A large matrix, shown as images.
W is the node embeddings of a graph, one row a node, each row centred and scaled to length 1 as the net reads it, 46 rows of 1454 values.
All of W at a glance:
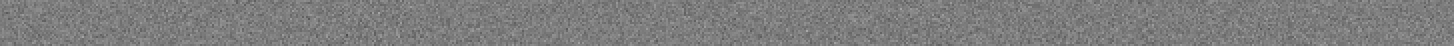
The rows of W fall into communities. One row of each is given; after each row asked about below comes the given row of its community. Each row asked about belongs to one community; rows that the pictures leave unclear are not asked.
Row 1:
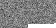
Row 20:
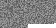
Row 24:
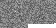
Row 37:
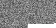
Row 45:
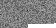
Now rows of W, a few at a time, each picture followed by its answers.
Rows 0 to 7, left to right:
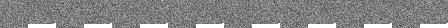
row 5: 20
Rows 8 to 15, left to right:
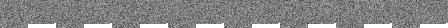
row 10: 24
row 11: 1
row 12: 20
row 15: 20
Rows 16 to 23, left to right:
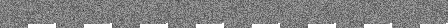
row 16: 1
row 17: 45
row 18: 37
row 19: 37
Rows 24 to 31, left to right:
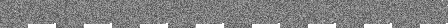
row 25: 37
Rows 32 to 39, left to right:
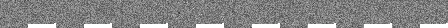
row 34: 37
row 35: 20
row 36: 37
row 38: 20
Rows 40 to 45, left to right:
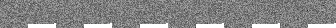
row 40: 24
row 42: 1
